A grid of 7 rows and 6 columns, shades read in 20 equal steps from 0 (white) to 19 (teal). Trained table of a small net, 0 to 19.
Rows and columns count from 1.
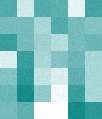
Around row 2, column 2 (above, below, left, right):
4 11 11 7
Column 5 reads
2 11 11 12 13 16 19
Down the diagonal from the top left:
14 11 8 10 13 7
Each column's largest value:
16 19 14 14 19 17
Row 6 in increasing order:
1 7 9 12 16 19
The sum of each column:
77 91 50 47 84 75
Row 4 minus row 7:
-8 3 7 10 -7 -10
